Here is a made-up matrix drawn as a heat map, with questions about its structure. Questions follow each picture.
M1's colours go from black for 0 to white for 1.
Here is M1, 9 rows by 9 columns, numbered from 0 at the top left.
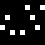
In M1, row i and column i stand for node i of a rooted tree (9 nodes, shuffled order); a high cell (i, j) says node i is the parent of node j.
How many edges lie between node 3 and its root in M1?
0
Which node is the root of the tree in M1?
3
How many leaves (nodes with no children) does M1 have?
5
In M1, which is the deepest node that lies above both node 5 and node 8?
1
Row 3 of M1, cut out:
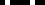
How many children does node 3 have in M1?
2
